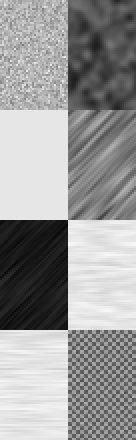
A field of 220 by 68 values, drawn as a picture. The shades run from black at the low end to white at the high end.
It is made of 4 by 2 panels. Panel 1,1: high, fine-grained. Panel 1,2: low, blotchy. Panel 2,1: very high, flat. Panel 2,2: middling, slanting up to the right. Panel 3,1: very low, slanting up to the right, faint in contrast. Panel 3,2: very high, streaked across, faint in contrast. Panel 4,1: very high, streaked across, faint in contrast. Panel 4,2: middling, checkered, strong in contrast.
